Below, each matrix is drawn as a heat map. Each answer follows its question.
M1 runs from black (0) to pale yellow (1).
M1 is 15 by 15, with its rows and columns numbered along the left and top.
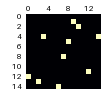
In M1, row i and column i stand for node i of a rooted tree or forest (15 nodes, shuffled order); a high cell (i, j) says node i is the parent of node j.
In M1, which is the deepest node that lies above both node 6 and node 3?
4
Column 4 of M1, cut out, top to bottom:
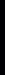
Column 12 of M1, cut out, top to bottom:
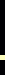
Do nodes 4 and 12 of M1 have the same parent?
no
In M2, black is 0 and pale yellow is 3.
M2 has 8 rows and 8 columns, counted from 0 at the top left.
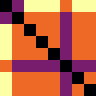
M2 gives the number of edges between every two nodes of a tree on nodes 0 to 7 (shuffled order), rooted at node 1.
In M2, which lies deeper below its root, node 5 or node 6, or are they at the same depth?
node 6
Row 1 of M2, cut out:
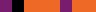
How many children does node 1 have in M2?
2
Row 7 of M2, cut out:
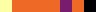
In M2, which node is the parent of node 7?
5
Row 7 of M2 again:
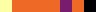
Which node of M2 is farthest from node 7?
0
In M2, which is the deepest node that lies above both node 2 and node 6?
5
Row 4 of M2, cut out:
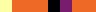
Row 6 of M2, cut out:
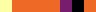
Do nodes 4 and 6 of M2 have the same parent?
yes
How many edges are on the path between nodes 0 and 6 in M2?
3
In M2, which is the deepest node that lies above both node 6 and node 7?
5
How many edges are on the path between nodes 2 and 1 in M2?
2
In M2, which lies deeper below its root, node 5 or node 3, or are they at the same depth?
node 3
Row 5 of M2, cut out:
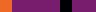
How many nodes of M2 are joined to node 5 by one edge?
6
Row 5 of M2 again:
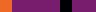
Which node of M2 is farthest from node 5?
0
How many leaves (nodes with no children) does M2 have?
6
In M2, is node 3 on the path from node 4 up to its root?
no
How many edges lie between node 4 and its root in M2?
2
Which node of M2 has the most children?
5
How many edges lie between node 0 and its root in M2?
1
